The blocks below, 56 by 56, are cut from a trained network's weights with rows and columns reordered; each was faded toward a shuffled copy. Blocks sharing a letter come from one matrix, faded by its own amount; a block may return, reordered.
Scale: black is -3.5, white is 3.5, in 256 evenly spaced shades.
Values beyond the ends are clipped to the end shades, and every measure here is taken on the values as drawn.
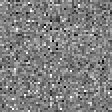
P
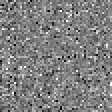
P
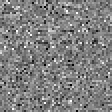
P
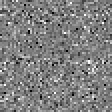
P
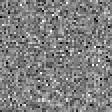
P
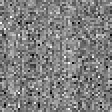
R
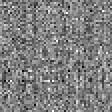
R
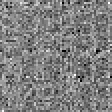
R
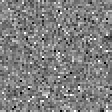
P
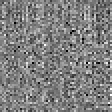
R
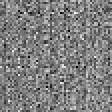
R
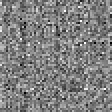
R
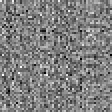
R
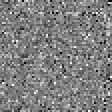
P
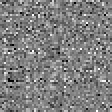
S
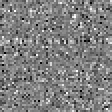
P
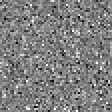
P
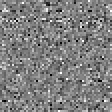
S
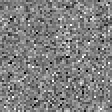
P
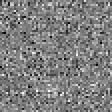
S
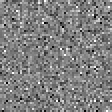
P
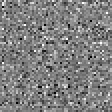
S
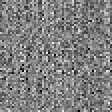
R
